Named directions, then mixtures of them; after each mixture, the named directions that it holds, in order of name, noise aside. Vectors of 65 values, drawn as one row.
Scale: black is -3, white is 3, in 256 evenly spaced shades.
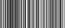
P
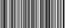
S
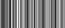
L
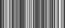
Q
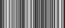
P, Q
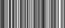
L, Q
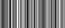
L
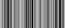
Q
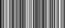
Q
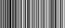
L, P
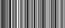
L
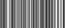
Q, S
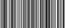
S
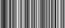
L, S
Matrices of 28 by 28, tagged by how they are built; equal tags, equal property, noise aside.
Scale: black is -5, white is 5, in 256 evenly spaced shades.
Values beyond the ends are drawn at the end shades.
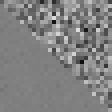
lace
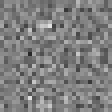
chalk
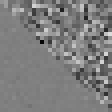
lace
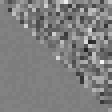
lace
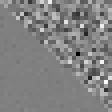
lace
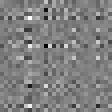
chalk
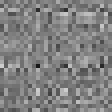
chalk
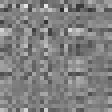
chalk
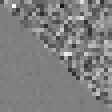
lace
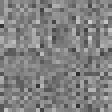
chalk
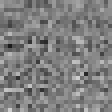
chalk
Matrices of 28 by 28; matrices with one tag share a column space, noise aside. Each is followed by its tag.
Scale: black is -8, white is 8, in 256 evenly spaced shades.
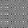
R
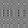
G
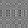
G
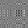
G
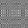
G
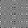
R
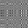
G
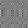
G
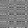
R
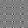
R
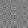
R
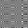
R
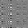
R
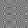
R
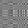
G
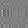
G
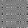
R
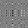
G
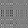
G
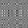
G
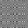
R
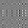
G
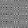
R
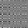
R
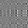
G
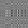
G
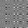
R
